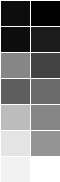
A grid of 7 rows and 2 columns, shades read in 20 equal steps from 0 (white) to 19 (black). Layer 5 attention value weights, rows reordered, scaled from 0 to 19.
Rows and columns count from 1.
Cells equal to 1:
1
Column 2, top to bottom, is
19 17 14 11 9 8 0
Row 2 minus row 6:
16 9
